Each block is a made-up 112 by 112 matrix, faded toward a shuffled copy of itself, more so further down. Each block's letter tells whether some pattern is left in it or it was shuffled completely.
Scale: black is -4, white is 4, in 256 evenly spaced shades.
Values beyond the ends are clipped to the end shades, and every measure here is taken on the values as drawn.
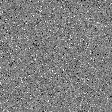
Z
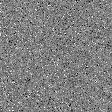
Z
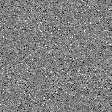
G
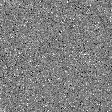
Z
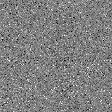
G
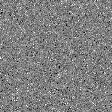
G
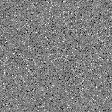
G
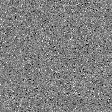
G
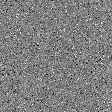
Z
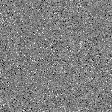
G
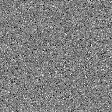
G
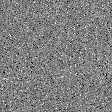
Z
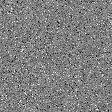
Z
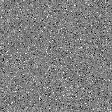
G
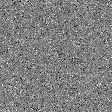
Z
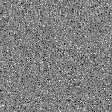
G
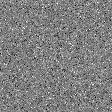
Z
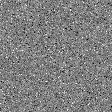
Z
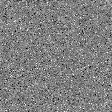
G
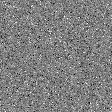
Z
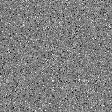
G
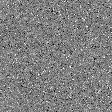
Z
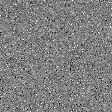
G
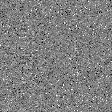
G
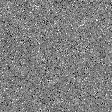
G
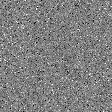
Z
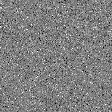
G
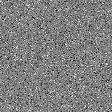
G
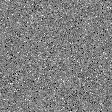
Z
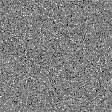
G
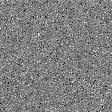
Z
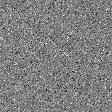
Z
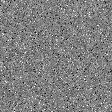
Z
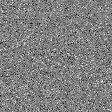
G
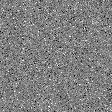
Z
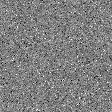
Z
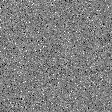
Z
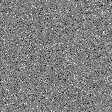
Z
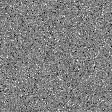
Z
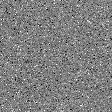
G
